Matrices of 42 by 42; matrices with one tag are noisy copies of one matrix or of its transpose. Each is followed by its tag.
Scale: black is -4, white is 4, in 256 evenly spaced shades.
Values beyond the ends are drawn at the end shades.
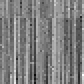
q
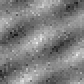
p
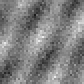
p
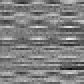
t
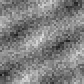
p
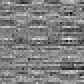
t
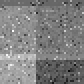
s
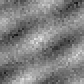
p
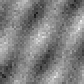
p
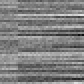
q
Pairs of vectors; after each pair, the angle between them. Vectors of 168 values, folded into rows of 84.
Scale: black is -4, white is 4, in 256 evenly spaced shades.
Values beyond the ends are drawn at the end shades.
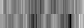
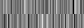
orthogonal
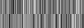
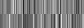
nearly opposite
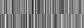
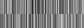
nearly parallel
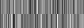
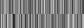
partly aligned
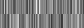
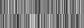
partly opposed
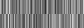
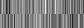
nearly opposite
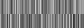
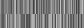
partly aligned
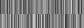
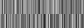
partly opposed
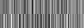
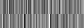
partly opposed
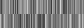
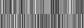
orthogonal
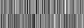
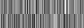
nearly parallel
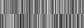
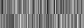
nearly opposite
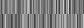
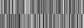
partly aligned
